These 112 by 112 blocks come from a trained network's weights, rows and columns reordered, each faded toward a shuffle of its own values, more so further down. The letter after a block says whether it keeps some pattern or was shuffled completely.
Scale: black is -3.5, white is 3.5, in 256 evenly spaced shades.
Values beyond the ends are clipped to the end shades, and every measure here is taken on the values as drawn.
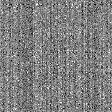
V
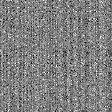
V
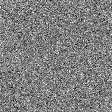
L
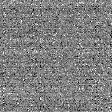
V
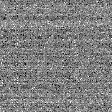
V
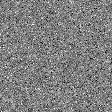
L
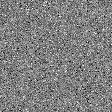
L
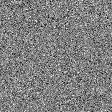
L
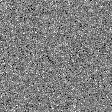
L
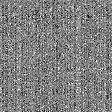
V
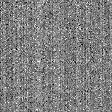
V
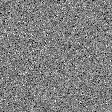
L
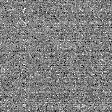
V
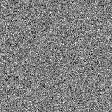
V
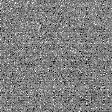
V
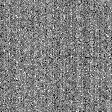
V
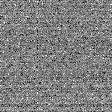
V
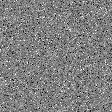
L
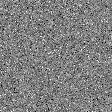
L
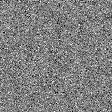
V
